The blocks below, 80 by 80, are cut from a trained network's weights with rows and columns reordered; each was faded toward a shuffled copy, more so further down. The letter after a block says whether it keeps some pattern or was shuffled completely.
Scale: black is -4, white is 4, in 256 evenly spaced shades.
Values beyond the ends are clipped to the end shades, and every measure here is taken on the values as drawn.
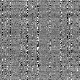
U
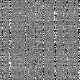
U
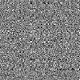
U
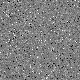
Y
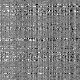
U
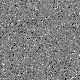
Y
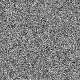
Y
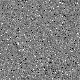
Y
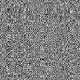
U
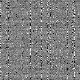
U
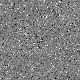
Y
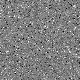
Y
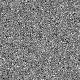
Y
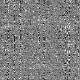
U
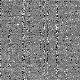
U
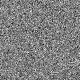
Y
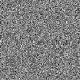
U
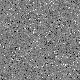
Y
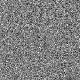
U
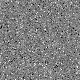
Y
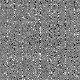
U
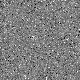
Y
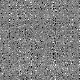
U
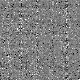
U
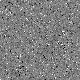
Y
